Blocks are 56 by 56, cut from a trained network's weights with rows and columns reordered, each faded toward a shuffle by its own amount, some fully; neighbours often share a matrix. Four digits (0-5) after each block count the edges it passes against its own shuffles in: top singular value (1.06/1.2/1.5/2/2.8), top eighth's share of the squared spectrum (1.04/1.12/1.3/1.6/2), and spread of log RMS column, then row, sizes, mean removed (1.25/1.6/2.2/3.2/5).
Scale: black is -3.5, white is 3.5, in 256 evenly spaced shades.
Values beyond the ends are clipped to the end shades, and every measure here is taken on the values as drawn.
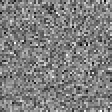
2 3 1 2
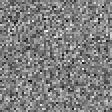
1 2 0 1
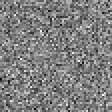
0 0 0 0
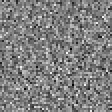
2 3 0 1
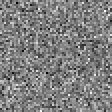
0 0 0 0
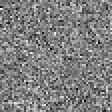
0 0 0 0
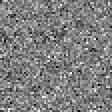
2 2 0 0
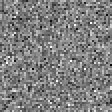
0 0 0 0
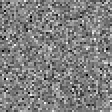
1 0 0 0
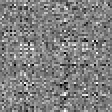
3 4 3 2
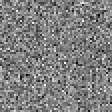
1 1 0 0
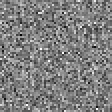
2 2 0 0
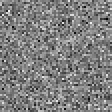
1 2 0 0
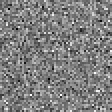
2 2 0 1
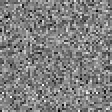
2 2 0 1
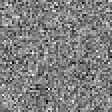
2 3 1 1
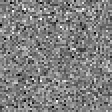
2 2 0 1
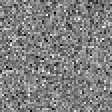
2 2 0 1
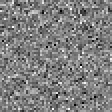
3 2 0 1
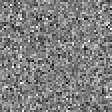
1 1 1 0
